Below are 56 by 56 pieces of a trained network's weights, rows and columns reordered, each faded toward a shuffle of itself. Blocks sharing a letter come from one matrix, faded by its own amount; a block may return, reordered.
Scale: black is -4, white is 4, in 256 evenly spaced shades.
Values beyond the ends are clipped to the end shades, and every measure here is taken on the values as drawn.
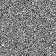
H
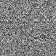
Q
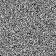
H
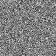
H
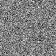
Q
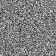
H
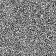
H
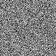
H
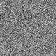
Q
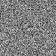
Q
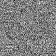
Q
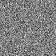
Q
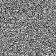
Q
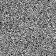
H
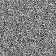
H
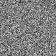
H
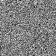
H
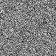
Q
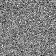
H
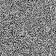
H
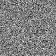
Q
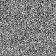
Q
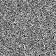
H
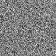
Q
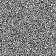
H
